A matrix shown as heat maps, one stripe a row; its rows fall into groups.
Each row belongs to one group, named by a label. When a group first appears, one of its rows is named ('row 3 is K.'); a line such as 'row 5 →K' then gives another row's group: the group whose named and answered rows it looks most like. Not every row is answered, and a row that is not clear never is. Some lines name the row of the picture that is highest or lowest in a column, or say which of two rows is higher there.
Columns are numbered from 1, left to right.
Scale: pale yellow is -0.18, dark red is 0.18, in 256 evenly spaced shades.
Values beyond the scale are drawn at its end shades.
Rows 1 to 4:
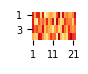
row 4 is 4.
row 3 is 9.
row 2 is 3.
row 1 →9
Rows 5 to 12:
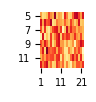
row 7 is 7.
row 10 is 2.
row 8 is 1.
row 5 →3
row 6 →9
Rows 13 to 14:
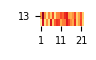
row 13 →1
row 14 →1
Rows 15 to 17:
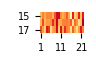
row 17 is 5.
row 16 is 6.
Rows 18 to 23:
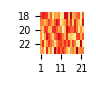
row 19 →6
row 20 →7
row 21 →4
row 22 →1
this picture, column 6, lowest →20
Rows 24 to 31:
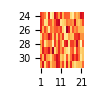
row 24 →5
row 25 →6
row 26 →7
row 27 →2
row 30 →7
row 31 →6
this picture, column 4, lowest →24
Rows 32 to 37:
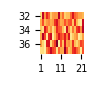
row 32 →2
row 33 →6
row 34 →4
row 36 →5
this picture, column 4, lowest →35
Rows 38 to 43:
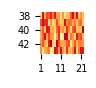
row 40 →6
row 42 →1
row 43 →5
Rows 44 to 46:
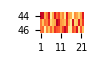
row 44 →6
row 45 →4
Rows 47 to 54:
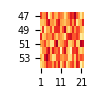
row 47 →7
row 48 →6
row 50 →7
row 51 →5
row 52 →2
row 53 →4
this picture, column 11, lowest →52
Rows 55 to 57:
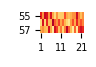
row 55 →9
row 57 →5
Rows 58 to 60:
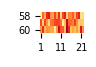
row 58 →2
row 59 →7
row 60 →1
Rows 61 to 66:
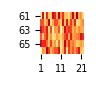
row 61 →2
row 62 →6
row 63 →9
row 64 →9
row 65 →9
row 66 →2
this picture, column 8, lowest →64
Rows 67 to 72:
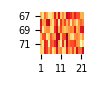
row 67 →7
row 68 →5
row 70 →1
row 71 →7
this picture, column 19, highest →72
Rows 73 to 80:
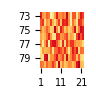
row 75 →5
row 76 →4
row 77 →7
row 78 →3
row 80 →2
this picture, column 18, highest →75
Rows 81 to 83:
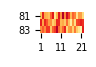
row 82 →4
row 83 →6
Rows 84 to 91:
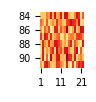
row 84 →3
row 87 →9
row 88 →6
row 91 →4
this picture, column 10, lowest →86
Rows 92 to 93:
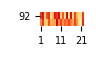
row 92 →6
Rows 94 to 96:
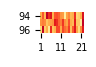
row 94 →6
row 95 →6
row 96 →1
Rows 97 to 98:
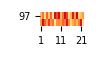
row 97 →3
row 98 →1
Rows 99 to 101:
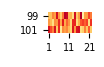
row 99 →4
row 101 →9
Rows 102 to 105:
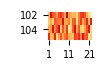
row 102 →2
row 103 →3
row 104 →9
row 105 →7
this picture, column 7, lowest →104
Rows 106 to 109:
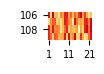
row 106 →7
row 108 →4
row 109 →5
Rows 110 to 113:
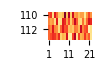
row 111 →5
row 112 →7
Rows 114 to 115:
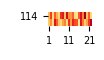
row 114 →2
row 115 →5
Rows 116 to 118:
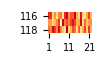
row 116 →1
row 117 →3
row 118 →9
